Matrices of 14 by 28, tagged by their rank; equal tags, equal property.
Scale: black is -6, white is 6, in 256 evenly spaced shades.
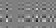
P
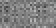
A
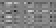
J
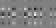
P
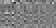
A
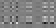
P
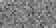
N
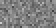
N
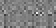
A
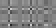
P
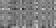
J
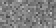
N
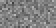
N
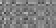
J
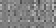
A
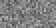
N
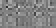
A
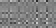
J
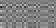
P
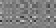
J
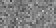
N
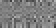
A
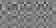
J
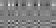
P
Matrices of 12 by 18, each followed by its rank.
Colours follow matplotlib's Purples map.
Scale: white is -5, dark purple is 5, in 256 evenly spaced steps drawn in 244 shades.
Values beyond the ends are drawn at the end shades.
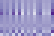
one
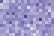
full rank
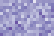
full rank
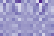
two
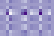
one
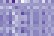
two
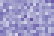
full rank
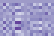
two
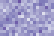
full rank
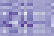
two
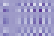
one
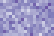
full rank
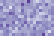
full rank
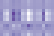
one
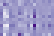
two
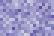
full rank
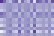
one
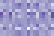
two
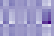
one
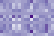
two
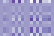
one
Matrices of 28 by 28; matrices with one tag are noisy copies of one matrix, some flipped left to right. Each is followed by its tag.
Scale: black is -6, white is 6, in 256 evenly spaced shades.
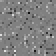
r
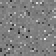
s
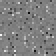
r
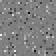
r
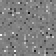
r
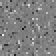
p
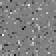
p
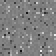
r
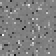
p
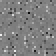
r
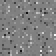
r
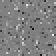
p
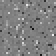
p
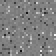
r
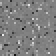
p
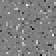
p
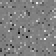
s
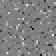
p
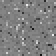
p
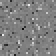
p
